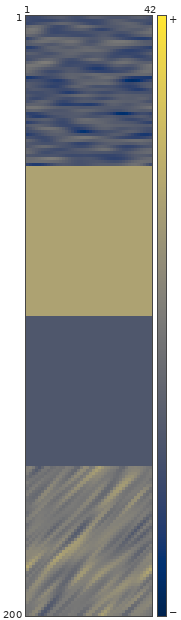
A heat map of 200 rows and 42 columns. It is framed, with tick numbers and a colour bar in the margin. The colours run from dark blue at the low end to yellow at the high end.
It is made of 4 by 1 panels. Panel 1,1: low, streaked across. Panel 2,1: high, flat. Panel 3,1: low, flat. Panel 4,1: middling, slanting up to the right.
